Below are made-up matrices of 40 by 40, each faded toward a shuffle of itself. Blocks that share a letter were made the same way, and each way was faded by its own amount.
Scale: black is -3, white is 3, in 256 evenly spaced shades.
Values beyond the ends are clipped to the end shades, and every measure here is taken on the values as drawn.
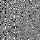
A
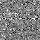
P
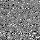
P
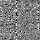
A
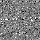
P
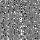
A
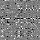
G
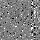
A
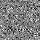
P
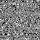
P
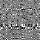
G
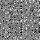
A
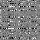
G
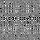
G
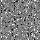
A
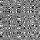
G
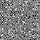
A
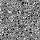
P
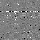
G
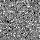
P
